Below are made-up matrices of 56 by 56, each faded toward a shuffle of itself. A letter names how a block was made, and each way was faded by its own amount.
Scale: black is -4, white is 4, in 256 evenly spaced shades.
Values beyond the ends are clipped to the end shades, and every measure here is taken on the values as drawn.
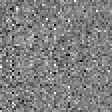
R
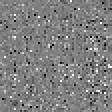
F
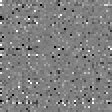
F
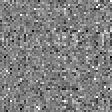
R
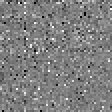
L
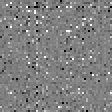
F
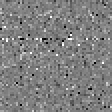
L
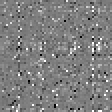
F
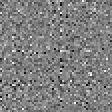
R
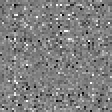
L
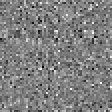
R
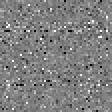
L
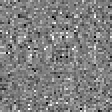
R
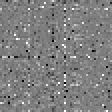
F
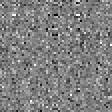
R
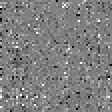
F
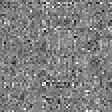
R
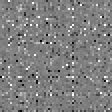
F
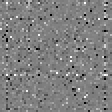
F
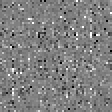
F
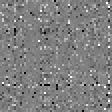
F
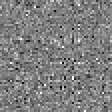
R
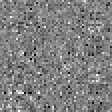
R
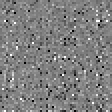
F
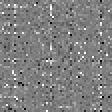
F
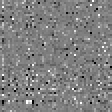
F
